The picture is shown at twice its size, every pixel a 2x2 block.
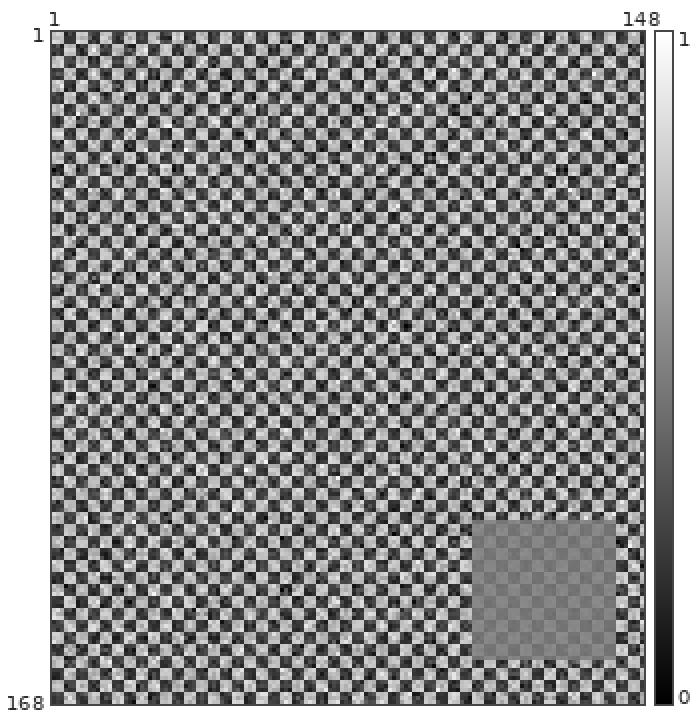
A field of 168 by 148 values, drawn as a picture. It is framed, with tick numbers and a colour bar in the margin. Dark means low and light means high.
Odd patch: calmer, in the bottom right. Histogram: two levels. Average level on the scale: 50%. Calmest part: bottom right. Grain: checkered. Mirror symmetry: none. Slope: none.
